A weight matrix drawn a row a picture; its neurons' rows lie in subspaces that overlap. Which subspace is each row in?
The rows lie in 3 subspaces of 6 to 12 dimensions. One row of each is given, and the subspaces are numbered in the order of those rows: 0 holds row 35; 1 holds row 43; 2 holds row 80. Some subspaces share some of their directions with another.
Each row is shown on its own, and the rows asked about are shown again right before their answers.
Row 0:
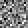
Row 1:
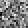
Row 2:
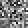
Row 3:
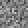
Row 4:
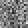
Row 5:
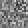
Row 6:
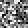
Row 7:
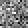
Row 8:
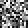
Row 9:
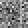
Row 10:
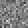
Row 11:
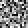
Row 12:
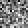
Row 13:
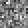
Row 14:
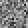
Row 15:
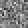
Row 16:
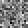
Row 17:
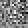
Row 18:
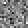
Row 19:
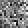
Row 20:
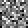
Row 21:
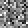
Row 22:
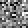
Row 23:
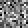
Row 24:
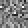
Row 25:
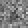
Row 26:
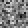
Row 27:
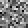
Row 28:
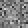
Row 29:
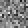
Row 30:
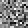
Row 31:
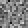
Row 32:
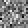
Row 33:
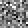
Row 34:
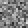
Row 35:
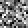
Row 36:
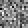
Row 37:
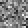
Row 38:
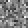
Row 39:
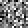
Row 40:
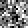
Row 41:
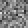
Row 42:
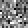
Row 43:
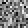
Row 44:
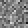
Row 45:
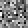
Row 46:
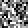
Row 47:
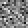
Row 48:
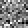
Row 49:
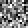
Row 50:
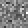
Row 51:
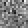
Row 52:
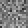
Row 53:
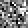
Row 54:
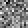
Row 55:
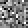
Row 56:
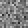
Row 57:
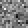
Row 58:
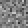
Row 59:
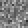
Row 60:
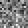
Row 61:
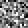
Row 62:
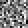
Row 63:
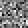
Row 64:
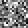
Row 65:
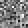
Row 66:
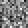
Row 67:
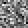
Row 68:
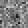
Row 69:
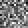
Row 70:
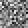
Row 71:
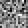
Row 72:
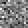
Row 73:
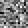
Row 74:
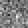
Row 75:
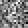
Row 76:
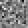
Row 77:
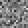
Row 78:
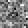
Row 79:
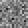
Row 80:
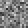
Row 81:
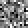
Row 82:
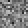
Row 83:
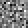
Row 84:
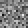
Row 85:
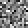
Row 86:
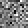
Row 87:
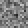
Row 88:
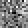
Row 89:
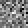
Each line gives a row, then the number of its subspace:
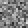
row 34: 2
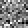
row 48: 2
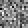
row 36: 1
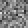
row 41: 2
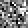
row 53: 2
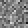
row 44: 0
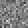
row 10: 2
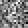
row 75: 1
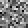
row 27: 2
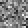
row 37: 1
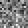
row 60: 2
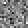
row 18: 0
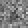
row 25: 2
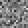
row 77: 0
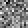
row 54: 2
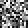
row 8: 2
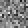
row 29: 1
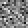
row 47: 0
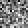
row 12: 0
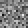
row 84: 1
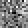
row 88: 2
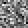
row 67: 0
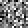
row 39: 1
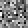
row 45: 2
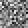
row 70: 1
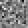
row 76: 0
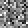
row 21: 1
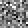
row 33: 1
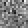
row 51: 2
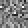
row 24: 1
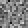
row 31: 1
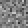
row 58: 0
